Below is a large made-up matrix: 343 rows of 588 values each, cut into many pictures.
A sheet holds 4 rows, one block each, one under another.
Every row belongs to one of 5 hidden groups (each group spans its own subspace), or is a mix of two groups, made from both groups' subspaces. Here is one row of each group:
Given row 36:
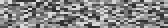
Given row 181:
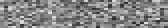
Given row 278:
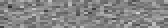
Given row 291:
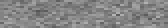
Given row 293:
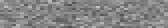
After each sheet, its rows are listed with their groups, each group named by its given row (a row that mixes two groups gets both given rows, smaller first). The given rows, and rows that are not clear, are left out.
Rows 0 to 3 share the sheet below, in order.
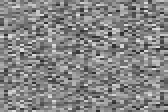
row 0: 293
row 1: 181
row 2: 278 and 291
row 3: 181
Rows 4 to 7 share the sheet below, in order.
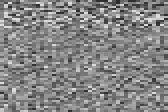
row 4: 278
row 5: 181
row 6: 278
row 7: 181
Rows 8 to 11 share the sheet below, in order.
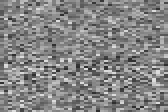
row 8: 291
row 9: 181
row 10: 278
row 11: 181
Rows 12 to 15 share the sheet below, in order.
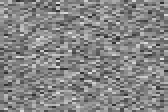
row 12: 36
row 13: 291 and 293
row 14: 36
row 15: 293
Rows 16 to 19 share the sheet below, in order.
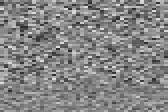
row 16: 36 and 181
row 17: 291
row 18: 278
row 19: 278
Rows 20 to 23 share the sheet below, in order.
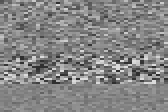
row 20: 36
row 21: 36 and 278
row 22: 291
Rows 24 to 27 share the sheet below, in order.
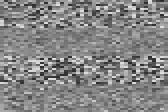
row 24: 293
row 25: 291
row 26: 293
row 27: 278
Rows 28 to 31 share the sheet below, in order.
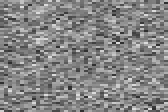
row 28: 278 and 291
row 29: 291
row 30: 278
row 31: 278
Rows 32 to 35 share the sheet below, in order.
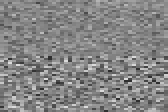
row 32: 278
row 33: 278
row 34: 278 and 293
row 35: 278 and 291
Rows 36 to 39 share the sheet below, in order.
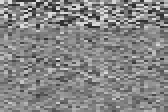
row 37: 278 and 291
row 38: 36
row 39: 291
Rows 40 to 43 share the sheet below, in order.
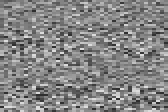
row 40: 293
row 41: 36 and 278
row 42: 36
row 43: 291
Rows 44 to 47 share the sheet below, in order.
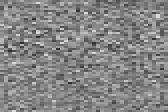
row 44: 278
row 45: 291
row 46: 181 and 293
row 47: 181
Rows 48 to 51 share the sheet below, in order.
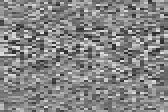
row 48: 293
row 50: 291 and 293
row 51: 293
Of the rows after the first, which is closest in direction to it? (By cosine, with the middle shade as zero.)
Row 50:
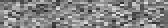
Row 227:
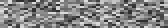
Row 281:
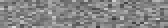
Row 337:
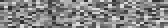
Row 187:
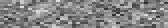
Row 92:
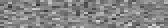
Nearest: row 92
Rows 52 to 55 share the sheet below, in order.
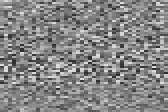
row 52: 293
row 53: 181
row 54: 181 and 293
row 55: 36
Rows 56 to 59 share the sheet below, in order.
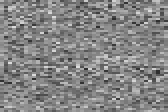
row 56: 181
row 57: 278
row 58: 278
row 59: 291
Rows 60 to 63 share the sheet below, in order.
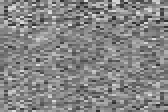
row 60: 181
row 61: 291
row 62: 291
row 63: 181
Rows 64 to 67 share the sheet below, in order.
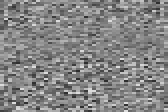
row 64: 181 and 291
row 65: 36
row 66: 293
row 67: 36
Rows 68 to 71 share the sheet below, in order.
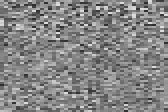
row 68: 293
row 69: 36
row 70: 278 and 291
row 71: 36
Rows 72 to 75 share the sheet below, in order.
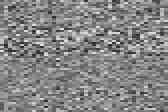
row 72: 181
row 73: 291
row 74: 36
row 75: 293
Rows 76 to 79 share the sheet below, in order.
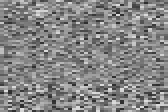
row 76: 291
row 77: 293
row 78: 293
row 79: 181
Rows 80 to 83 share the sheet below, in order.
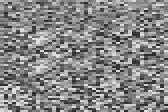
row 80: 278 and 293
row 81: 291
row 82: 291
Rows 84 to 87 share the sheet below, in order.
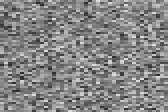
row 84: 278
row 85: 293
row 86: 181
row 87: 293
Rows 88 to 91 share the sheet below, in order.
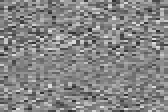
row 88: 181
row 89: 181 and 293
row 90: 181
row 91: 293
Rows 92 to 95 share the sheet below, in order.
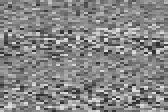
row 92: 278 and 291
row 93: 278
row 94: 293
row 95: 36 and 291
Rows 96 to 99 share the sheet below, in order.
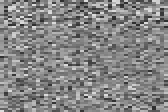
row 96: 181
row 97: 36 and 181
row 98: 36
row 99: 278
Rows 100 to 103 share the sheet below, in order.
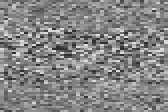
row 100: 181 and 291
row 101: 293
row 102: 291
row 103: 278
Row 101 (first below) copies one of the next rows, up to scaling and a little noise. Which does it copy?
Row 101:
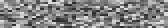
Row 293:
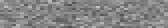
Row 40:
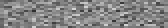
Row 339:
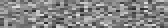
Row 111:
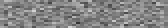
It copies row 293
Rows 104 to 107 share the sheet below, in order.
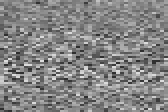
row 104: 278
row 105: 291 and 293
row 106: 278
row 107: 278
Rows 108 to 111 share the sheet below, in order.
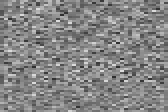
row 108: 291
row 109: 291
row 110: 293
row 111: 293
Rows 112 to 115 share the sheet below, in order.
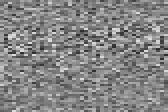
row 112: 278
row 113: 181
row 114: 36 and 291
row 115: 36 and 181
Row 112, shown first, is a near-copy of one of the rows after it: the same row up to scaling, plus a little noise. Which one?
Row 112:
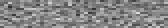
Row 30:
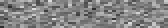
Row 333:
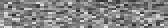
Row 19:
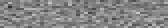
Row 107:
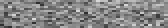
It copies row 19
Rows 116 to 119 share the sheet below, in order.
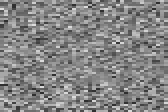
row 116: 181
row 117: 291
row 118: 278
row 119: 36 and 293
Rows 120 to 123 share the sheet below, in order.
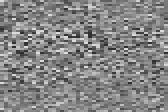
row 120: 36
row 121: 36
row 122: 278 and 293
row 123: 278 and 293
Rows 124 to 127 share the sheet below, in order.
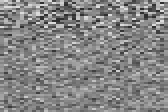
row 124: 293
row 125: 293
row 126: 291
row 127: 291
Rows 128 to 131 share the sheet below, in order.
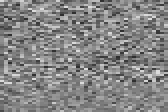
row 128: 36 and 291
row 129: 293
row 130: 278
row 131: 278
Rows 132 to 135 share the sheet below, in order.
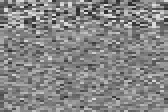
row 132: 278
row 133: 291
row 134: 278 and 293
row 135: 36 and 291
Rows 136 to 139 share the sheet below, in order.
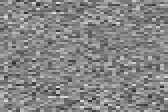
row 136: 36 and 291
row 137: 36
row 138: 181 and 293
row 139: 36
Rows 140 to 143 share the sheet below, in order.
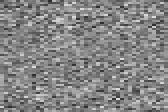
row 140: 293
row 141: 293
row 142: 293
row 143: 291
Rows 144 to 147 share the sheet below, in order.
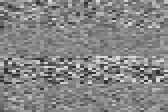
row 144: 278
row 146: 278
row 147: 278
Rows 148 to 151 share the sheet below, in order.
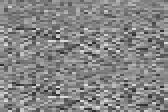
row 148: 278
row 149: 36
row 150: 181 and 293
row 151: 36
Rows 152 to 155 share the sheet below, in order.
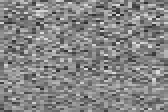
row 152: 291
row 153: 278 and 291
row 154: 278
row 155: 278
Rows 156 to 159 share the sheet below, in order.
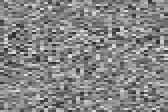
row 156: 293
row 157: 181
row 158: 278 and 293
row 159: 293
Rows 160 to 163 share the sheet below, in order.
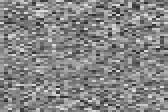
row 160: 291
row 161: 181
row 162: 291
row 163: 36
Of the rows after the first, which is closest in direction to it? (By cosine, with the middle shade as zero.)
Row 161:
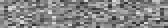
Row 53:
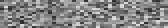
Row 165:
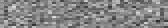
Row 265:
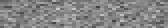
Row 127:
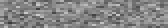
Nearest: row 165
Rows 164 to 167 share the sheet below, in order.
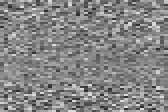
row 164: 278
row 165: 181
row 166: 278
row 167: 293
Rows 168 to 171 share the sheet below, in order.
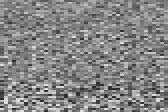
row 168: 291
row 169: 293
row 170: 181 and 293
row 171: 278 and 291
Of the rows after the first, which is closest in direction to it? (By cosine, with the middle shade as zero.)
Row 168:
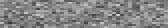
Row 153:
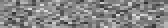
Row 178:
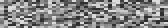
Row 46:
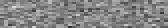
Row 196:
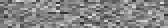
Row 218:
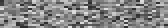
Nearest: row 153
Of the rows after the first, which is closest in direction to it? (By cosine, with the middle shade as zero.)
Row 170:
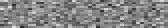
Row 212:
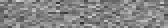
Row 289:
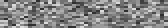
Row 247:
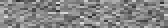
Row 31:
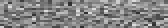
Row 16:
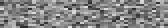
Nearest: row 16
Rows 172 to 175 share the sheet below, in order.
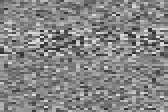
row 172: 36 and 291
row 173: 293
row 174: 278
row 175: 293
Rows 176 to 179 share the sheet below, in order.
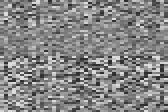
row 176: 181 and 278
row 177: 181 and 293
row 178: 181
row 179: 36 and 181
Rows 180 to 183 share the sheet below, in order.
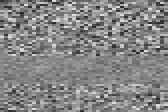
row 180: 293
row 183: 181 and 278
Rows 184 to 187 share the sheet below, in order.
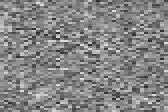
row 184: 278
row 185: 36
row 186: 36
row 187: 291
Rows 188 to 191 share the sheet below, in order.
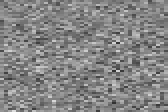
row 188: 293
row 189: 291
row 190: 291
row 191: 181
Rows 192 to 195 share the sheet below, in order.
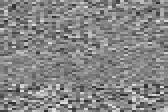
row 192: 181
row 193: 36
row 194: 293
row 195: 291 and 293
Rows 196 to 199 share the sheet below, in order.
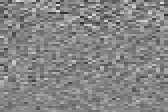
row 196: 36
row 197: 181
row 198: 181
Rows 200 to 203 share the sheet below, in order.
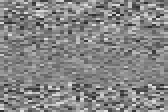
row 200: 291
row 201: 278
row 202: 293
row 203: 278 and 293
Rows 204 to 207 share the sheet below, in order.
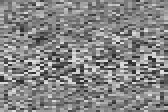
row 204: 36 and 291
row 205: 291
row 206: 293
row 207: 181
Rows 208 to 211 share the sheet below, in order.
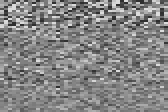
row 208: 181
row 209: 36
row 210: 291
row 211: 36
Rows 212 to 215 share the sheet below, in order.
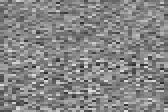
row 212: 36
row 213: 291
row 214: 293
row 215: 36
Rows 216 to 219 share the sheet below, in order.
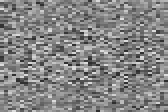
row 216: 181 and 278
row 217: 293
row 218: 36 and 181
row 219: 181
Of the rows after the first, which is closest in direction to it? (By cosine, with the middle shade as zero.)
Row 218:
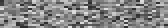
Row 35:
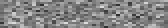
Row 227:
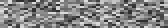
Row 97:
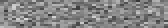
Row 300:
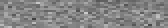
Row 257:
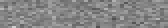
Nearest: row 97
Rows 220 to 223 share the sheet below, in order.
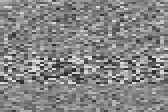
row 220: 293
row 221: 181
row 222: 293
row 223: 181 and 278
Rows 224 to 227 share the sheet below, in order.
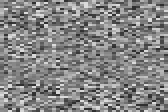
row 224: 291 and 293
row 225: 181
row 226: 36
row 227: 36
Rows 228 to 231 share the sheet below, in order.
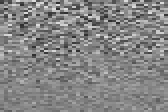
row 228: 36
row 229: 291 and 293
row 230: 36
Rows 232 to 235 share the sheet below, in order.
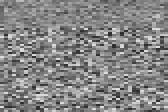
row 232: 36 and 278
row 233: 181
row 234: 36
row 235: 291
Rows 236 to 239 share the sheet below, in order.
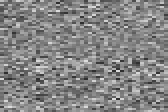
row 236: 36
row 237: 36 and 181
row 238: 291
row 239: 291
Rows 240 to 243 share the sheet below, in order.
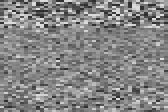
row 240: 291
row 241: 278
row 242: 36
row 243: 291
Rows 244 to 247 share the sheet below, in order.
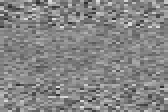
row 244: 278
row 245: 291
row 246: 291
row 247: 36
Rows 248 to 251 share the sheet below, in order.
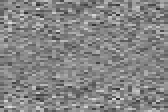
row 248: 291
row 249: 36 and 293
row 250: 181 and 293
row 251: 291
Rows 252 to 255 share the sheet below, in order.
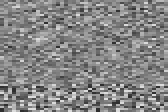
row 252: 293
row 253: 291
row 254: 36 and 293
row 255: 181
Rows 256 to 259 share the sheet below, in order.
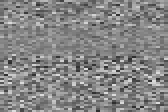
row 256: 291
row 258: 278 and 291
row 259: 181
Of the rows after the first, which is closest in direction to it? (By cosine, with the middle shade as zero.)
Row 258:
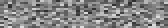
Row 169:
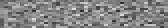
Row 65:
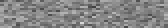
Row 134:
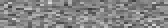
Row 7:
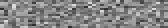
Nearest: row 134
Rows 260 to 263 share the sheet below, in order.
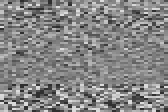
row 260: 278 and 291
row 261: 36 and 293
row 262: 36
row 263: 291
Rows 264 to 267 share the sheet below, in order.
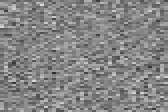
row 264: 181 and 278
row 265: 293
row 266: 181
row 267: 293
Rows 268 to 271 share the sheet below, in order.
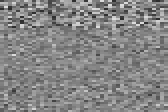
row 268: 181
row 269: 181
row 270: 291
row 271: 181
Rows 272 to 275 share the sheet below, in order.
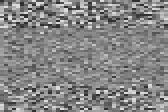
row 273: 278
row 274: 278 and 293
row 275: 293
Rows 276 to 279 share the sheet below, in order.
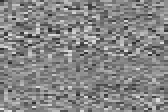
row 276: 36
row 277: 278 and 293
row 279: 278
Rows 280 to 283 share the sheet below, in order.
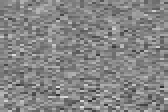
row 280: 291
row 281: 181
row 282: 36 and 278
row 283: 36
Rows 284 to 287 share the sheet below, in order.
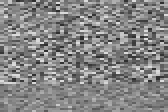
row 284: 36
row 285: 293
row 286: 181 and 278
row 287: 291 and 293
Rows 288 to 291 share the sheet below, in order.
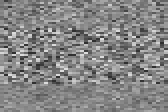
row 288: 293
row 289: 181 and 293
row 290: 291
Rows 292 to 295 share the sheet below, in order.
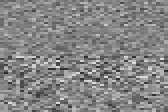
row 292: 293
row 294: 36
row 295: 291
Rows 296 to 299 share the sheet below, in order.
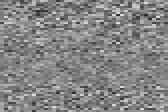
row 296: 291
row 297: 291
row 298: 291 and 293
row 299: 293
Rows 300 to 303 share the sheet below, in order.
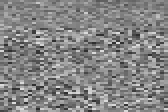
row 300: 278
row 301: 291
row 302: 293
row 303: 36
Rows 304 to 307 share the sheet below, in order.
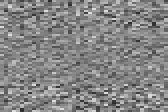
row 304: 278
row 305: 278
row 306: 36 and 181
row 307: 36 and 181
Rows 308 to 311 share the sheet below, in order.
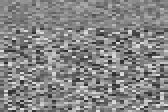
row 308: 181 and 291
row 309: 278 and 291
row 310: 181
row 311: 181
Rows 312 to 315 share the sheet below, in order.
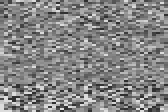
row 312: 36
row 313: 278
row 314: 293
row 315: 278
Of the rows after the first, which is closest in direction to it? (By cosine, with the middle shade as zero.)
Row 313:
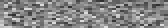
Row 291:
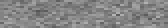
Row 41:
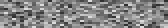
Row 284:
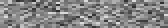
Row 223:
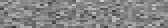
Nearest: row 41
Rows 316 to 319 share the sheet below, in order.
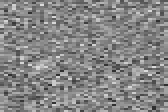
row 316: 181 and 278
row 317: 36 and 278
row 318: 291
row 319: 278 and 293
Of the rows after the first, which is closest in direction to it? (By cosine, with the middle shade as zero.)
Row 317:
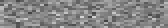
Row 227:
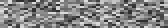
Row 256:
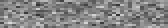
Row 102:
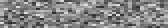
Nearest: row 227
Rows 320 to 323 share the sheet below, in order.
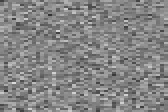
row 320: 36
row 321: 36
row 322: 181
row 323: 181 and 293
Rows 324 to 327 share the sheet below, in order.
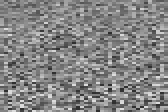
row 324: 293
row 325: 293
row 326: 181
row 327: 181
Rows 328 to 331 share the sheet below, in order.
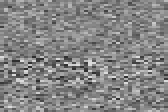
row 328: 278
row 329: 291
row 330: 36
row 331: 291
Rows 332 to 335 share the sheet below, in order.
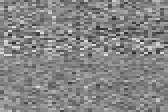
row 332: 181
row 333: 278
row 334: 293
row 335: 278
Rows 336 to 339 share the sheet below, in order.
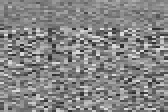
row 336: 278
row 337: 181
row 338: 278
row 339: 293
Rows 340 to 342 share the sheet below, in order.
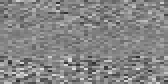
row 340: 36
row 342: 36 and 278
